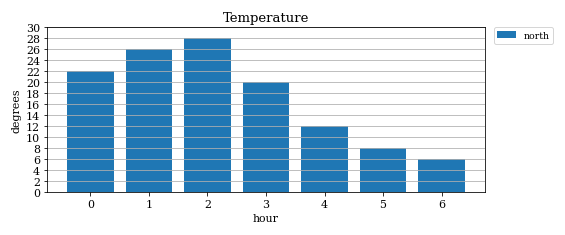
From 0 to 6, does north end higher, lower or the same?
lower
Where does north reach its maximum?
2
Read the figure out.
Title: Temperature
x-axis: hour, ticks 0 1 2 3 4 5 6
y-axis: degrees, ticks 0 2 4 6 8 10 12 14 16 18 20 22 24 26 28 30
Legend: north
Values:
north: 22 26 28 20 12 8 6
